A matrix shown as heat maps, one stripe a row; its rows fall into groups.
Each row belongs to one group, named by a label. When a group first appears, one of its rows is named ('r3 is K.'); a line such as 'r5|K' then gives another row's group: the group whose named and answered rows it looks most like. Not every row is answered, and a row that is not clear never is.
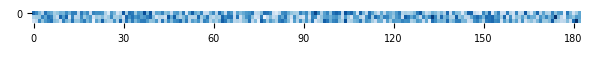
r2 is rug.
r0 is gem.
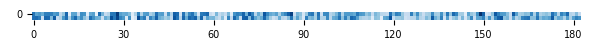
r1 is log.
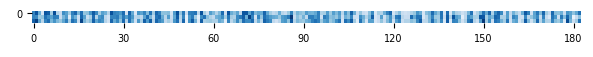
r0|log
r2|gem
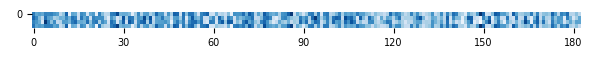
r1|gem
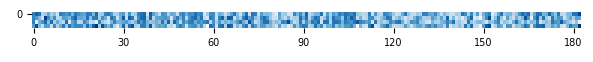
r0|log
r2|gem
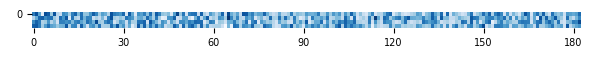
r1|rug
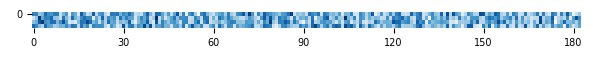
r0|gem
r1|rug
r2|rug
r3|gem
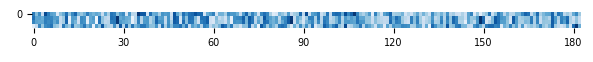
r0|log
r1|gem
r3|rug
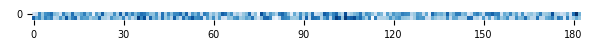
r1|gem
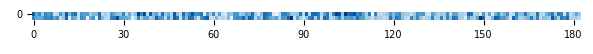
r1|gem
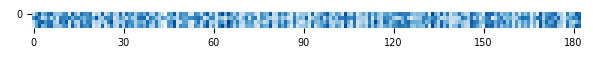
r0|rug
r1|log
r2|rug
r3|rug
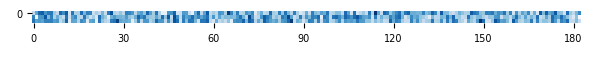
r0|rug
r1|gem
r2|gem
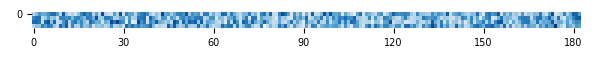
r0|rug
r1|log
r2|log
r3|rug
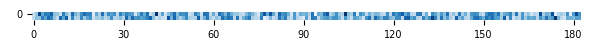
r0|rug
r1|rug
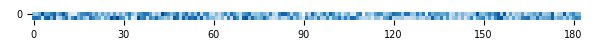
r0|rug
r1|log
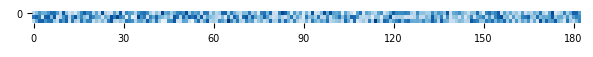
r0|rug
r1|log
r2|rug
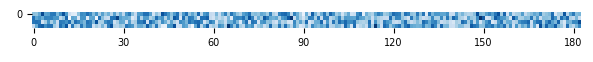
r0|rug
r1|gem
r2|log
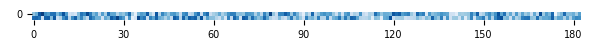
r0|rug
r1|log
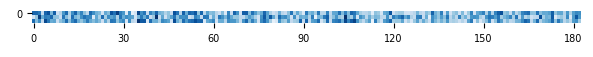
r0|log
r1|rug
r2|log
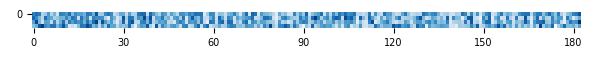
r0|log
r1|gem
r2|log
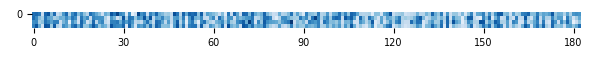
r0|log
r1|gem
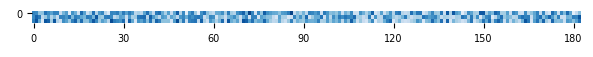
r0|gem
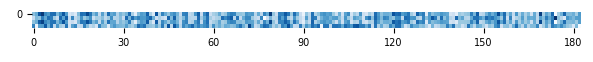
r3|gem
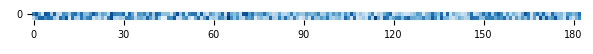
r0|log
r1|rug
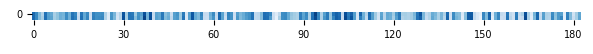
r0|gem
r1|gem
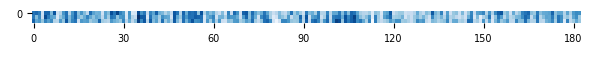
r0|log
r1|log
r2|gem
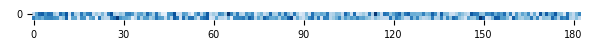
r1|gem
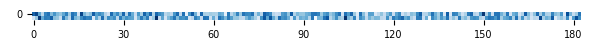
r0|gem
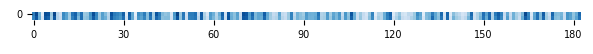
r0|log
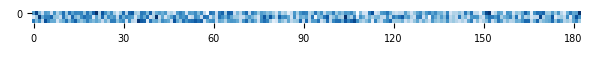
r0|log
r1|rug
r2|log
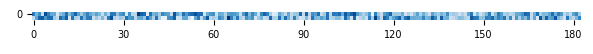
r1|rug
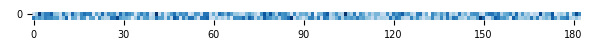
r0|rug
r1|gem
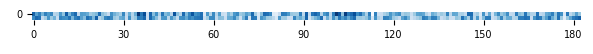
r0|gem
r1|log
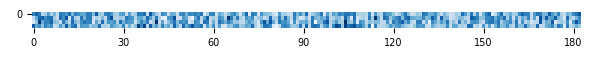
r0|log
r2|rug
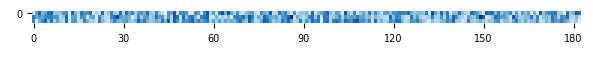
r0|rug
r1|gem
